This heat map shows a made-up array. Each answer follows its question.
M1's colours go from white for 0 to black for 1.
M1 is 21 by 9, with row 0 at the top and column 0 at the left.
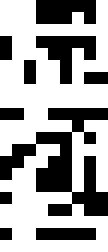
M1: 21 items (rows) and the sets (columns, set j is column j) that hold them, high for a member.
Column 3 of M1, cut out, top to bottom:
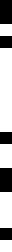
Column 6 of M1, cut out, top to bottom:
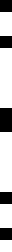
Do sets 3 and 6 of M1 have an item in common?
yes
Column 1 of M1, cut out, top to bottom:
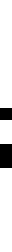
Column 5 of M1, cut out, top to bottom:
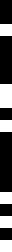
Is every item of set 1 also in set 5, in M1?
yes
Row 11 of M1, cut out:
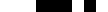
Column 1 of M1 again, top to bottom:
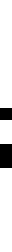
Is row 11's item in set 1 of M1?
no
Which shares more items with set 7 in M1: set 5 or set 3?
set 5
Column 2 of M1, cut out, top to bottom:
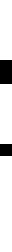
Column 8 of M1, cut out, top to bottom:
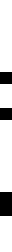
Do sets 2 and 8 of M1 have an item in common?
yes
